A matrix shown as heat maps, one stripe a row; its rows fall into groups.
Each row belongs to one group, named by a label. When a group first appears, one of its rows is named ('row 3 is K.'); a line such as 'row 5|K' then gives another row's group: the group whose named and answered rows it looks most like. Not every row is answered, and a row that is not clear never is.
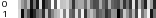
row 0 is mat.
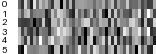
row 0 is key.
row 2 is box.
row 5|key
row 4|mat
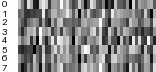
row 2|box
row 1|box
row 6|box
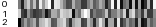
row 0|key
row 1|box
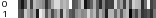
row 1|key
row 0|mat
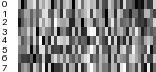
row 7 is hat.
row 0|key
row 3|hat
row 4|mat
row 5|hat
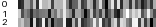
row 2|hat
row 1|mat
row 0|key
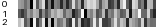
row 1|mat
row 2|hat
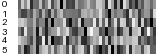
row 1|box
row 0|key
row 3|mat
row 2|hat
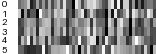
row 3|key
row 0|key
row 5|box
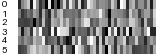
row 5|key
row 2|box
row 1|box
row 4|hat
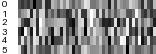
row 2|mat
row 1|hat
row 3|key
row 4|hat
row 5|box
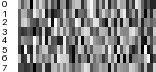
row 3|box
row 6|mat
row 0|hat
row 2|key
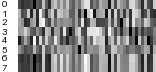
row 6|box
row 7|box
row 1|mat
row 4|key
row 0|box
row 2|mat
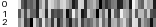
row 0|mat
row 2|hat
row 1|hat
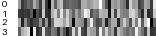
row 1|box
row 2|mat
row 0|box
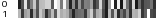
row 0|key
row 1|mat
